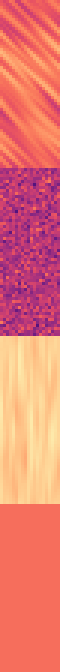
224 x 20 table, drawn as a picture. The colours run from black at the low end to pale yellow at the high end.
It is made of 4 by 1 panels. Panel 1,1: high, slanting down to the right. Panel 2,1: middling, fine-grained. Panel 3,1: very high, streaked downward, faint in contrast. Panel 4,1: high, flat.
